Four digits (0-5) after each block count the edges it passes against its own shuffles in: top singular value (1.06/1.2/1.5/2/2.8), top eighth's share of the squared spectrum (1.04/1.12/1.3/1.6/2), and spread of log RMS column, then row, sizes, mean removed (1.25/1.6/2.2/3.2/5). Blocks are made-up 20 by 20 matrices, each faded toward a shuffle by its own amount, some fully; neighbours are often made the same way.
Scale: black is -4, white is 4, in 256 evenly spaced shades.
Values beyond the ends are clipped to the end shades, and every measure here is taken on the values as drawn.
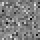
0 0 0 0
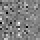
2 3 2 0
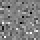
2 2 1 0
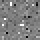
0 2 0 0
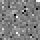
0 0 0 0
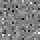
1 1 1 0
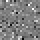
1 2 0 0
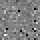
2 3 0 1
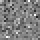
0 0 0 0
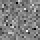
0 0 0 0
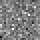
0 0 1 0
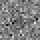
0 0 0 0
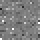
1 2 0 0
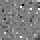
1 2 0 0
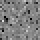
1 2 1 0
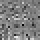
2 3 2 2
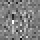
3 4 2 1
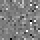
2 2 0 0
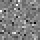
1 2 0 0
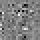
2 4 2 1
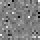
1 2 0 0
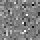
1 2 1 0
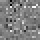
2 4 1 1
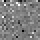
2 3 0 1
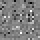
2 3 1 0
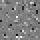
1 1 0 0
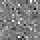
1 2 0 0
